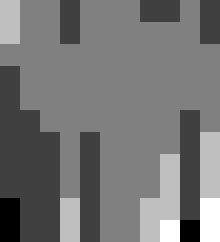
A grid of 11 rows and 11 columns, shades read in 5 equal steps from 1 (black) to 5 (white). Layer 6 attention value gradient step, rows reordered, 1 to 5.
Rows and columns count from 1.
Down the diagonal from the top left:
4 3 3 3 3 3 3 3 4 2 5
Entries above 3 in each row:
1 1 0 0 0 0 1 2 2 4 4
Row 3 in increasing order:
3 3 3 3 3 3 3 3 3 3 3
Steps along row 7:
same same up down up same same same down up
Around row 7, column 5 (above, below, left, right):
3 2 3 3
